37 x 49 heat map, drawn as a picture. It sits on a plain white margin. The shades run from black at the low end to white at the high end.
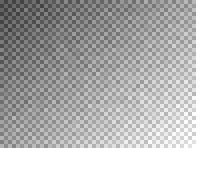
Ninth with the highest average: bottom right. Slope: up to the bottom right. Ninth with the lowest average: top left. Grain: checkered.
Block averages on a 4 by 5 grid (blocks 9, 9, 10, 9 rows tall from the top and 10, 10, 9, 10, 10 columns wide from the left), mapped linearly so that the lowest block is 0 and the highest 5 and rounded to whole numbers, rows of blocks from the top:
0 1 1 2 3 / 1 1 2 3 3 / 2 2 3 4 4 / 2 3 4 4 5
